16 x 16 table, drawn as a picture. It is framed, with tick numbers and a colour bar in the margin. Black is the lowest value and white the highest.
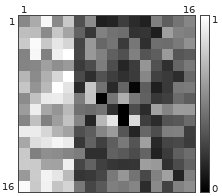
Odd patch: rougher, in the centre. Seam: vertical, 30% of the way across, the left part higher. Roughest part: centre.
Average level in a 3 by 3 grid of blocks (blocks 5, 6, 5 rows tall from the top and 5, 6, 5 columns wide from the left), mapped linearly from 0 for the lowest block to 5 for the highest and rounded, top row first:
4 0 1 | 5 0 0 | 5 0 0
